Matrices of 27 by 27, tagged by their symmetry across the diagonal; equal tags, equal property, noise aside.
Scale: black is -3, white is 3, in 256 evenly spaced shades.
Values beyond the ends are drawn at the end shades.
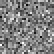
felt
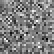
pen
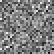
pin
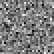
felt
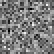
pin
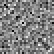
pin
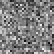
pen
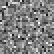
pen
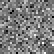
pin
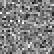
felt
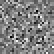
pin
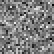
felt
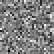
felt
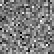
felt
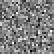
pen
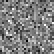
felt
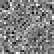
pin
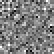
pin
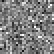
felt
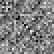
pin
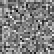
pen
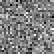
felt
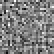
pen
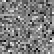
felt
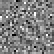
pen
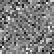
pin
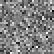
pen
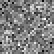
pin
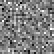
pen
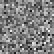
pen
